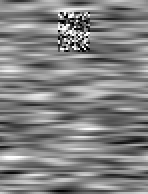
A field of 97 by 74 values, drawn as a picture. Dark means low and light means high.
Odd patch: rougher, in the top middle. Roughest part: top middle. Grain: streaks across. Average level on the scale: 50%. Mirror symmetry: none. Histogram: bell-shaped.
